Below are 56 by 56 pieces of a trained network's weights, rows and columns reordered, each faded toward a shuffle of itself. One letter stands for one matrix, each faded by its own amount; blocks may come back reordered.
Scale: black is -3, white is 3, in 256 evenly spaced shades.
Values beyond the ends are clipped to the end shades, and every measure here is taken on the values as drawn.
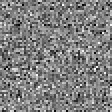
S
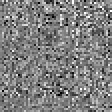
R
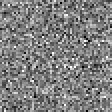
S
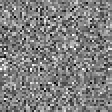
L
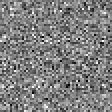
L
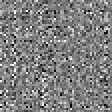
R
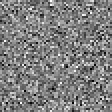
S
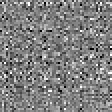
R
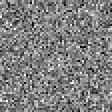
S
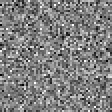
S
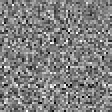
L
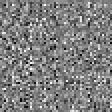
R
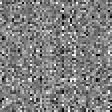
R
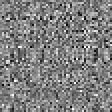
L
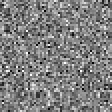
L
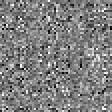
R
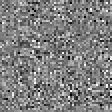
R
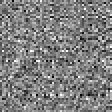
L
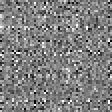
R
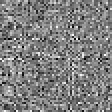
L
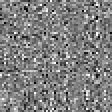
R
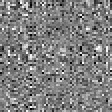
R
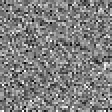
S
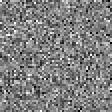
S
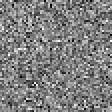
S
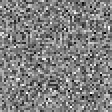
S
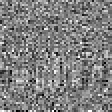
L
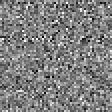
S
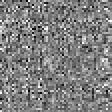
R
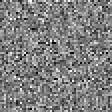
S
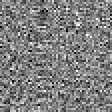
L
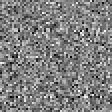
S
